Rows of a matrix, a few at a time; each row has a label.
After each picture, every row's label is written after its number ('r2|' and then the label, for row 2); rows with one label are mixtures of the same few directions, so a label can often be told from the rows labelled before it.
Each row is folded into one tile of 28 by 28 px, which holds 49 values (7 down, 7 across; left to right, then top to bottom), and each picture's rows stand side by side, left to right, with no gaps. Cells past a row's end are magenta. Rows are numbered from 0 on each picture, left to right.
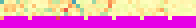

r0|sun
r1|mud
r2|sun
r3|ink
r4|sun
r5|mud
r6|mud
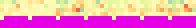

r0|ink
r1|ink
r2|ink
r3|ink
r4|ink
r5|ink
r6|ink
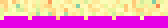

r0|ink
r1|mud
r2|sun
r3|sun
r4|mud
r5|ink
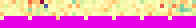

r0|ink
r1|ink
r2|sun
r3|ink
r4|sun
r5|sun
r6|mud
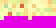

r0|sun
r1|mud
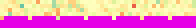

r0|sun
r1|ink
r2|mud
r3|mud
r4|sun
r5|sun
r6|ink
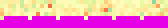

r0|mud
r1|sun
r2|mud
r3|ink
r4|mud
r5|ink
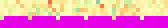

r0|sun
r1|mud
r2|ink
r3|ink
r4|mud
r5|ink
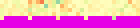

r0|mud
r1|ink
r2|sun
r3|sun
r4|sun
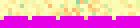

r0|sun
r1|sun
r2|mud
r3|sun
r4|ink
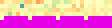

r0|sun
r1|ink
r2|ink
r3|mud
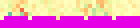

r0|mud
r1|ink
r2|mud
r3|mud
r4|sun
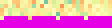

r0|mud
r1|sun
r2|ink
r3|ink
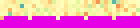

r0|sun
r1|mud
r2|mud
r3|ink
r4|sun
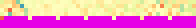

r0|sun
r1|ink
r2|sun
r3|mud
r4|mud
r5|sun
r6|mud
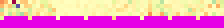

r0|ink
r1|mud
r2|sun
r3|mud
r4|sun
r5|mud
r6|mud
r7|sun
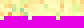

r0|mud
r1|ink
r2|ink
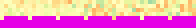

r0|mud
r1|ink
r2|ink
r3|mud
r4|mud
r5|ink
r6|mud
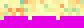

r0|mud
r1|ink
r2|mud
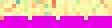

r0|sun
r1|ink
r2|mud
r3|sun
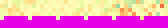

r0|mud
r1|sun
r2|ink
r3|ink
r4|mud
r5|sun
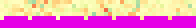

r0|mud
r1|sun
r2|ink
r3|mud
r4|ink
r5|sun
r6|sun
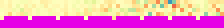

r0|mud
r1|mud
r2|mud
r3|ink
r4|mud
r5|sun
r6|sun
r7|mud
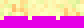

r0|mud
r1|ink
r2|mud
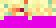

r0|mud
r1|mud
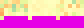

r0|mud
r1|sun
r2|sun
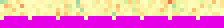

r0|sun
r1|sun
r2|mud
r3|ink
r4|ink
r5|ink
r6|sun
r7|sun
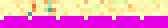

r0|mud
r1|ink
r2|sun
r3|sun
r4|ink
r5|ink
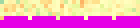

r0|sun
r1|mud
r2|ink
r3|ink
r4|mud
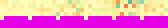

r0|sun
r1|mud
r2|ink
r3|mud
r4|sun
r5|sun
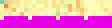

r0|sun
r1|ink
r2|mud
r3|mud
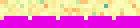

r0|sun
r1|ink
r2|mud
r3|sun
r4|sun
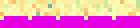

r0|ink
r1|sun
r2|mud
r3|mud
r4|ink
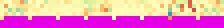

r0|mud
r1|sun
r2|ink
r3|ink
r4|ink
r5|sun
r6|mud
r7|mud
